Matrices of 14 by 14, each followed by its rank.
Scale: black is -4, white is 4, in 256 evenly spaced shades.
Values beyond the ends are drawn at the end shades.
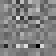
two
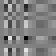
one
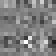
three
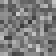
full rank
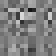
two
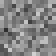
full rank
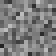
full rank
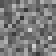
full rank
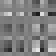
one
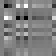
one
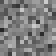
full rank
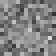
full rank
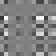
one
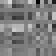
two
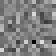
three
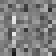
three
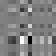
one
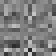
two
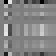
one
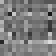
two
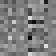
three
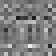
three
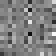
three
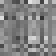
two
